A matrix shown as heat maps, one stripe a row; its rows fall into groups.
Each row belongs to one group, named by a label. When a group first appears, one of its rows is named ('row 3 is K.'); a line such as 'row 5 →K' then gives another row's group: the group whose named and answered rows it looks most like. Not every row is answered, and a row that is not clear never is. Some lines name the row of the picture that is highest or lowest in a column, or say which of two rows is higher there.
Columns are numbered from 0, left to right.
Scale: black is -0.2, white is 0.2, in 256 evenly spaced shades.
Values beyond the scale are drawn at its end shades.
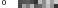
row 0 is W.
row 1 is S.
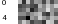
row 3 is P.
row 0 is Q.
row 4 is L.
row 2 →W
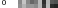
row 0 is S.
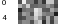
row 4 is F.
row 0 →S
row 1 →Q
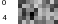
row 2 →W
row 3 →W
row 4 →W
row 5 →S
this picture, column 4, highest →1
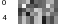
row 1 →S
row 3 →L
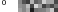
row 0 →L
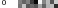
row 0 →W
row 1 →S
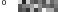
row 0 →Q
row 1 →F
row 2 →L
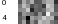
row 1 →S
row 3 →S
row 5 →L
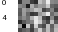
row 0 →W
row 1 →L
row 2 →P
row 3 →W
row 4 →P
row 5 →P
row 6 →Q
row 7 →W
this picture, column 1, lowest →6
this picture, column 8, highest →5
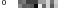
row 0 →W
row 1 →W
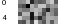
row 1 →L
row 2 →P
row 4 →Q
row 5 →F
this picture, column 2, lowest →1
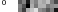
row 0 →L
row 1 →L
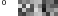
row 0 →P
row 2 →F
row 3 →P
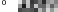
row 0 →Q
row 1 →Q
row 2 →W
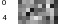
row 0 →S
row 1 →S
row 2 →Q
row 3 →L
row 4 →P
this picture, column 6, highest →3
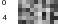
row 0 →S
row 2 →L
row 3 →F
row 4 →S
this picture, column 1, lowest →5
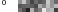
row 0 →S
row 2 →L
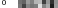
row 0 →F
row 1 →W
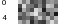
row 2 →F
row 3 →P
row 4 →W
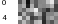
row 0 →L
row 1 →L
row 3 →F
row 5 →F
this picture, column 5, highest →5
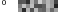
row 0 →L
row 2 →Q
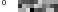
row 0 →W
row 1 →F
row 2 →Q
